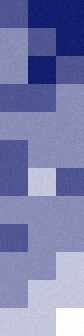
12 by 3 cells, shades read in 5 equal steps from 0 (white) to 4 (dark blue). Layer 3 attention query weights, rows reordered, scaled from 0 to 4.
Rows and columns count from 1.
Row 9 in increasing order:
2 2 3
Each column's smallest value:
1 1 0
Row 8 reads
2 2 2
